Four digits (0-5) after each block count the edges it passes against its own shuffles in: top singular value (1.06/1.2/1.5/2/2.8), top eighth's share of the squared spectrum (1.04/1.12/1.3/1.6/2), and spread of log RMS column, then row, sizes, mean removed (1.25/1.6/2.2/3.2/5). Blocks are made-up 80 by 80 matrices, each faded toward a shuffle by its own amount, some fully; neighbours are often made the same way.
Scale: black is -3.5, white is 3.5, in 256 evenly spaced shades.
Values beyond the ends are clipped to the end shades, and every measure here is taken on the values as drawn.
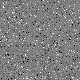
1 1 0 0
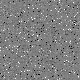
0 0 0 0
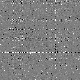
3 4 2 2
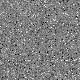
1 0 0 0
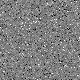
0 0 0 0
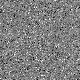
0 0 0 1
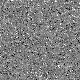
0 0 0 0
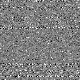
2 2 0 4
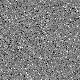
0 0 0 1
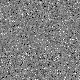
0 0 0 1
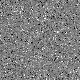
0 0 0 0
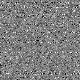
1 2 0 3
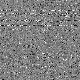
2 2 0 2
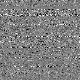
2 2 0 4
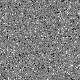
0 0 0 1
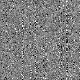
3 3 3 0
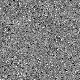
1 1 1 0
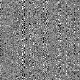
3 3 4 0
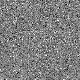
2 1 1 0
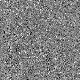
2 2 2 0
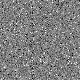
1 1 1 0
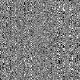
3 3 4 1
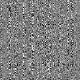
3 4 4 1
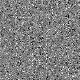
2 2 2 0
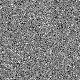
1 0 0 0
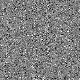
2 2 2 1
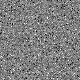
0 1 1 0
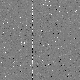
4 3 1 0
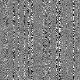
2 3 4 0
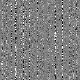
3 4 4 0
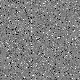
1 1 1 0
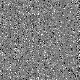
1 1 2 0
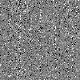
1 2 3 0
